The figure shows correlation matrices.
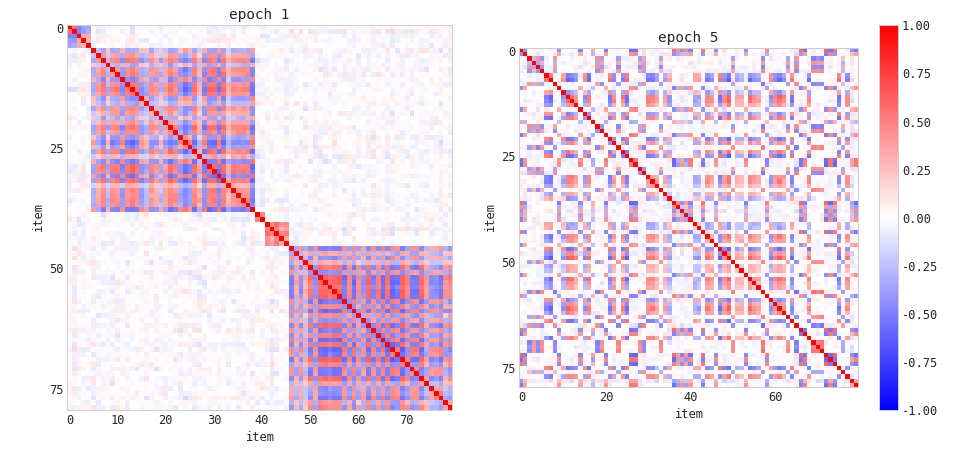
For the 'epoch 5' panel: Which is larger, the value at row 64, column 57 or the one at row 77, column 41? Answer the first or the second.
the first
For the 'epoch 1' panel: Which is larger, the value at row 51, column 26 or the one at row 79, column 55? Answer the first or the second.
the second
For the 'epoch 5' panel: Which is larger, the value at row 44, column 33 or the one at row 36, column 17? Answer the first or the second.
the second
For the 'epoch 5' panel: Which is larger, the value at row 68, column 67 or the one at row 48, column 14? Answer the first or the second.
the first
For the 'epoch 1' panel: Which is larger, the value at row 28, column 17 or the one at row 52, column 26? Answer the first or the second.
the second
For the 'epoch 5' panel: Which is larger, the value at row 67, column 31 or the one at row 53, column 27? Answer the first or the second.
the second
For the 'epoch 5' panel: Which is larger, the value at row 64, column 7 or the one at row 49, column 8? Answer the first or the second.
the first
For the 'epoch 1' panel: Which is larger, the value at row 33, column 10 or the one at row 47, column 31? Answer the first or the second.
the first
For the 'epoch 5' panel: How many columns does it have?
80
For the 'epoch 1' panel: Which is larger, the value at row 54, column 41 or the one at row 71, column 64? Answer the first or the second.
the first
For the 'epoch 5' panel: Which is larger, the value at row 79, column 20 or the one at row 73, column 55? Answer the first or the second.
the first
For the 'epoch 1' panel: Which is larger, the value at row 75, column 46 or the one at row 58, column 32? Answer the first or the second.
the first
